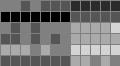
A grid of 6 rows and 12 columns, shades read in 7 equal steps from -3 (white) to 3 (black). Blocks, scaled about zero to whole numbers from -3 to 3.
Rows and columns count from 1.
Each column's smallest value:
-1 -1 -1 0 -1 0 0 -2 -2 -2 -2 -2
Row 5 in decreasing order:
0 0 0 -1 -1 -1 -1 -2 -2 -2 -2 -2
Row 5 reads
-1 -1 -1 0 -1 0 0 -2 -2 -2 -2 -2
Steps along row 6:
same same same same same same down same up down up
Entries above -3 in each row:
12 12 12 12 12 12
